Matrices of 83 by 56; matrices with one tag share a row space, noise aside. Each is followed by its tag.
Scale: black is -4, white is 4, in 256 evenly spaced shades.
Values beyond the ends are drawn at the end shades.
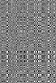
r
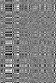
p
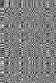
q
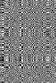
q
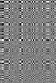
q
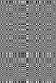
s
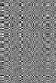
q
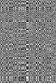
s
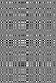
s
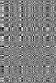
q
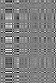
p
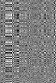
p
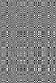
r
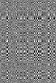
r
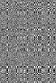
r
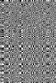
q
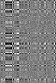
p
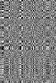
q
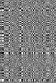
q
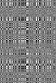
s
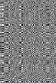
q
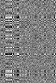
p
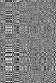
p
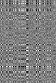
s
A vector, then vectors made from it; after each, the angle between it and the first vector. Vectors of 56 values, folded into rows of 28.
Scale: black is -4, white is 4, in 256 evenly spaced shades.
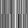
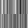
orthogonal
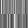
partly aligned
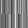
nearly parallel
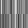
nearly parallel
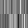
partly aligned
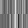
nearly parallel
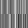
nearly parallel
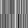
nearly parallel
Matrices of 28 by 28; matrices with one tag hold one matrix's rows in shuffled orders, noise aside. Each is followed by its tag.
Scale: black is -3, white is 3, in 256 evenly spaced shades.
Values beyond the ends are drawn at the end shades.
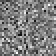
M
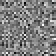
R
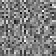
R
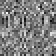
R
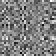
R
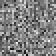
M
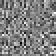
R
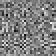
R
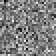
M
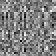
R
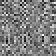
R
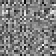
R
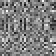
R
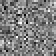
M
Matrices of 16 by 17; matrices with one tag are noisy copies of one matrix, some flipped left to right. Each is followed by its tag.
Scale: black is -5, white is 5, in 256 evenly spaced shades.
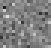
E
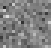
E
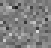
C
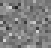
C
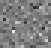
C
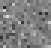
E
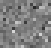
C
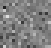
E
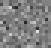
C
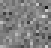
E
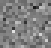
C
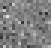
E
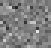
C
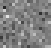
E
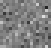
E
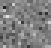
E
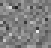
C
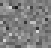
C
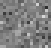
E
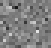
C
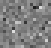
C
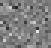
C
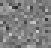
C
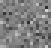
E
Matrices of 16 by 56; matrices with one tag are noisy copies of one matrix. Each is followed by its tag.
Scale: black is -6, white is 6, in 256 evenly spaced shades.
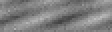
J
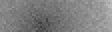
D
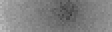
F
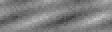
J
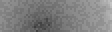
D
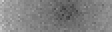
F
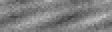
J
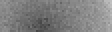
D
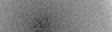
D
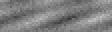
J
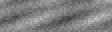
J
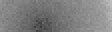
D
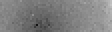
D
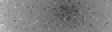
F
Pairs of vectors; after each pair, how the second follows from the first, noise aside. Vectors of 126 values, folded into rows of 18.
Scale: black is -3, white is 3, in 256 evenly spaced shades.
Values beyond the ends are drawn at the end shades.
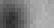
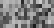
shuffled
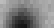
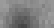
shrunk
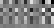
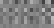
shrunk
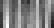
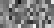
shuffled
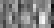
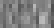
shrunk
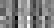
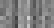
shrunk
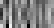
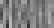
shrunk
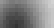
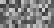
shuffled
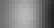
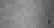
shrunk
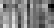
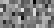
shuffled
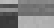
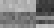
reversed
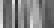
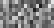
shuffled
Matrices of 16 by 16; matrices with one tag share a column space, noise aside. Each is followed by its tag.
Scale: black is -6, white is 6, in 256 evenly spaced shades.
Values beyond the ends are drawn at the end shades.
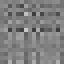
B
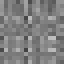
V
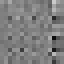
V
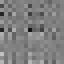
B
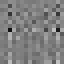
B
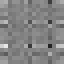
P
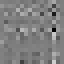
B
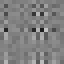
B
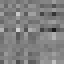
B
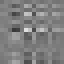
B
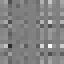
P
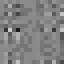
B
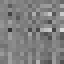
B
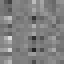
V
